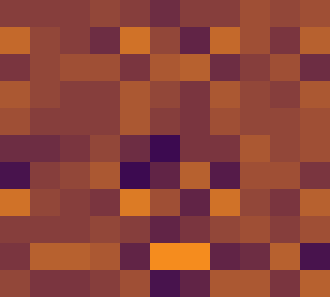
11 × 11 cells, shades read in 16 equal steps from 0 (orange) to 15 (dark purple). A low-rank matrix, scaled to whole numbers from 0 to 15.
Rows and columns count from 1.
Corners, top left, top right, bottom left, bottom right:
9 7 8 5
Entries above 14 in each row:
0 0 0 0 0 1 1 0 0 0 0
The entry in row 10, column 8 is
12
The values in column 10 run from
5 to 10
